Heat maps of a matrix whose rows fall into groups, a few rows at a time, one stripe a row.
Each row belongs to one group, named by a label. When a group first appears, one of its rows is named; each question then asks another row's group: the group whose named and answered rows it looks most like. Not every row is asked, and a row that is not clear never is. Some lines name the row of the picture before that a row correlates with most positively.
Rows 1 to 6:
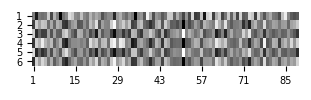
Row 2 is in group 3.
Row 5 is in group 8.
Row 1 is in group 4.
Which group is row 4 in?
3
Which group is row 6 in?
3
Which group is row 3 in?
8
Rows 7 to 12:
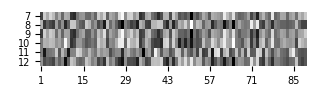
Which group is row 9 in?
3
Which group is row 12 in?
8
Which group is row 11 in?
4
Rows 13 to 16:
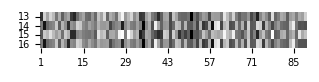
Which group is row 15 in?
3
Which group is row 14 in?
4
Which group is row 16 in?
4
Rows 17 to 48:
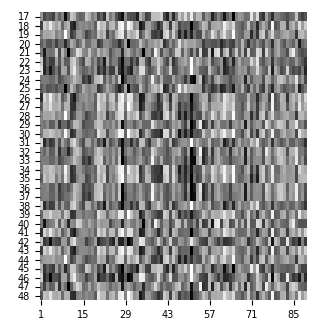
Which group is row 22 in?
8
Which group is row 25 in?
8
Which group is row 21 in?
4
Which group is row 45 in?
8
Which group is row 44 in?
3
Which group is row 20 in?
8
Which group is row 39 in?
3
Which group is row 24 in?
4
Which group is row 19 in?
3
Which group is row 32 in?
4
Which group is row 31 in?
8
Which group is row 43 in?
3
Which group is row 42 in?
8
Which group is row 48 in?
3
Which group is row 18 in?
3
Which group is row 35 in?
3
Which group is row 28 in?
3
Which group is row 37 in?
4
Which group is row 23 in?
8
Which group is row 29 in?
4
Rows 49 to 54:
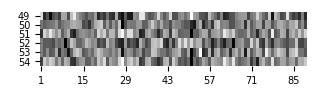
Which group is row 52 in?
8
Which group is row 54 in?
3
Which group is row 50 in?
4
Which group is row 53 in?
4
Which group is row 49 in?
8
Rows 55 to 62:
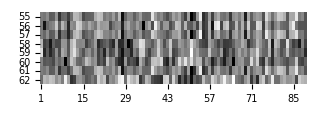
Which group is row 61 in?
4
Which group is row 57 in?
4
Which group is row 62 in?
3
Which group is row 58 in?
8
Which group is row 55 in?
4
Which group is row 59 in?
8
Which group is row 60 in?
8
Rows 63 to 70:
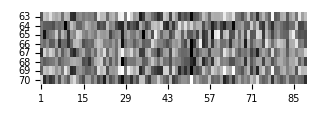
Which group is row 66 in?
4
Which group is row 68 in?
4
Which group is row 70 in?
8
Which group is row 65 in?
4
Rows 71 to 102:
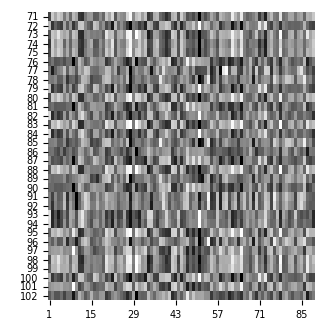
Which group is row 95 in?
3
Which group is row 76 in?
8
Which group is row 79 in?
8
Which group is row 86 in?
8
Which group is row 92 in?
4
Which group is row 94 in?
8
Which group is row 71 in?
3
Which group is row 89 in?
4
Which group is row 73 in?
3
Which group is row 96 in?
4
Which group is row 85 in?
4
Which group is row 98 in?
3
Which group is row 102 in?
8
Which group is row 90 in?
8
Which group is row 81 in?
8
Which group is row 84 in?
8
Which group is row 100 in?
8
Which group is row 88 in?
3
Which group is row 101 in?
3
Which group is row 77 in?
4
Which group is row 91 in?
4
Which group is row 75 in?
3
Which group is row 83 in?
3
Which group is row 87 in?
8
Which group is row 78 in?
4
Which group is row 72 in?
8
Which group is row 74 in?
3
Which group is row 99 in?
3
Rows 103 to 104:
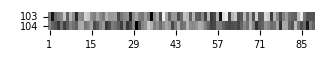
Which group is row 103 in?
4
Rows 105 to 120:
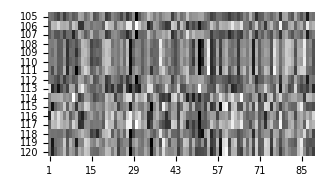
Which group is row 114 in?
3
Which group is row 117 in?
3
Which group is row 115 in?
4
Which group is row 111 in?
4
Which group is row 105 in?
8
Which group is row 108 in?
4
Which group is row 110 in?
4
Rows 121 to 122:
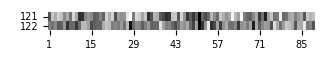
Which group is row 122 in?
4
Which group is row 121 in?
3
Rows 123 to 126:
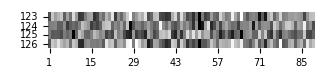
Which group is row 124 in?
4
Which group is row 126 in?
3
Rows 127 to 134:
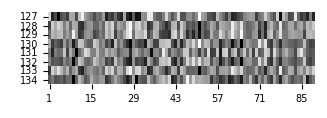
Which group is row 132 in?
8
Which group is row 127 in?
8
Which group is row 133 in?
3
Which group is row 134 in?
8
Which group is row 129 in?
3
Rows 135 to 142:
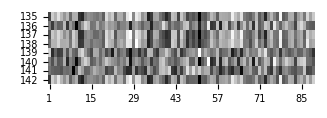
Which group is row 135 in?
3
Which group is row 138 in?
3
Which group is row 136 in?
4
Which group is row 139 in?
8
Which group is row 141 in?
8
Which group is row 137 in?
3
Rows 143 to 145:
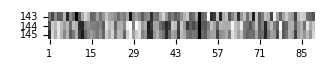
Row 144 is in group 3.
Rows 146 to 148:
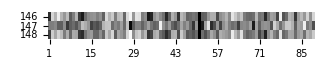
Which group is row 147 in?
4
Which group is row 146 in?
3
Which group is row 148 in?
3
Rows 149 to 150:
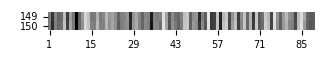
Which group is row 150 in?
4
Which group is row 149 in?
4
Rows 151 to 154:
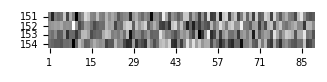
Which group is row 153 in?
4
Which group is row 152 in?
3
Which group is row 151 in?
4
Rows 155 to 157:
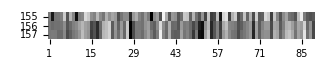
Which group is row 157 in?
4
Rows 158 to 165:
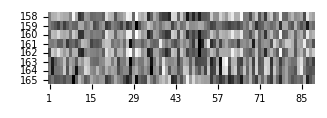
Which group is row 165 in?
8
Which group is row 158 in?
3
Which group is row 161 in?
4
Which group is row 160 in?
3
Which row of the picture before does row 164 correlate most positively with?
155
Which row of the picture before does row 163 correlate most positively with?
155
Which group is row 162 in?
3
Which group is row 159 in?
8
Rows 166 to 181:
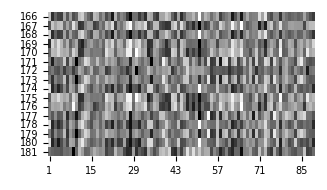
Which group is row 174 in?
8
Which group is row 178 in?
8
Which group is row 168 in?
8
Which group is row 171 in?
4
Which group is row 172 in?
8
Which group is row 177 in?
4
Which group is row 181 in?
8
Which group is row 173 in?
4
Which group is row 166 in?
8
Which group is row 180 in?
8
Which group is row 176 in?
3
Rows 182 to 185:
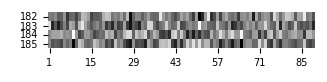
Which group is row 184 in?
3
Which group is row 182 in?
4
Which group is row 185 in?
8
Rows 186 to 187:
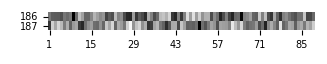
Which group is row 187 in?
3
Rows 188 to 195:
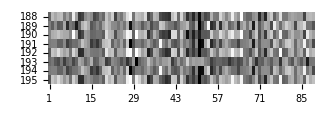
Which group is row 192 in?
3
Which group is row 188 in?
3
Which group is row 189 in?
4
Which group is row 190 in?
3
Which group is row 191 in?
4
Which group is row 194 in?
4
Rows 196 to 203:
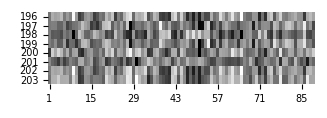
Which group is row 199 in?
4
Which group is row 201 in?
8
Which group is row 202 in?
3
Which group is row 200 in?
3
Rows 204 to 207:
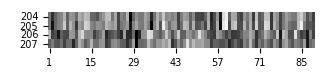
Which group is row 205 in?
4
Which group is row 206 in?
8
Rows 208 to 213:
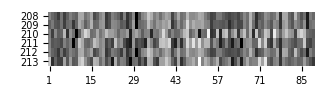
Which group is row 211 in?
8
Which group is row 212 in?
8
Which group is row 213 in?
8
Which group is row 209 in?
8
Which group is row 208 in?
8
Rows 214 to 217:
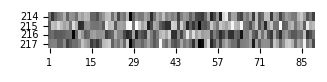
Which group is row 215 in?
3
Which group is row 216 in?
8
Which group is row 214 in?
4
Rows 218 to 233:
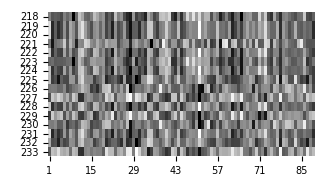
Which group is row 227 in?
3
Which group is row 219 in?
8
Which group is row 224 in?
8
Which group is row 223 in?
8
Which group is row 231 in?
8
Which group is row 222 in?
8
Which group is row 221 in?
4
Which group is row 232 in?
8
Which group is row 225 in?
8
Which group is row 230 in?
4
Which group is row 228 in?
8
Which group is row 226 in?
4
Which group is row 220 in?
8
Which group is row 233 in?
3
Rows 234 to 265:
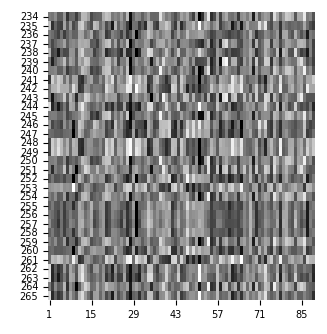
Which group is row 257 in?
8
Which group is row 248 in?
3
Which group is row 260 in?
8
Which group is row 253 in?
3
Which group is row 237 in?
4
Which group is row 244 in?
8
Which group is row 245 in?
4
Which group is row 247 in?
8
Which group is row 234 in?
4
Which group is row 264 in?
4
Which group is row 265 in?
8
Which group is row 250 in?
4
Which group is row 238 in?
8
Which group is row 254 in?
4
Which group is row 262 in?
8
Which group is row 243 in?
4
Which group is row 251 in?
4
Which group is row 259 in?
4
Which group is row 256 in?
8
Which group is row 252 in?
8
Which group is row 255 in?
8
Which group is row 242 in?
3
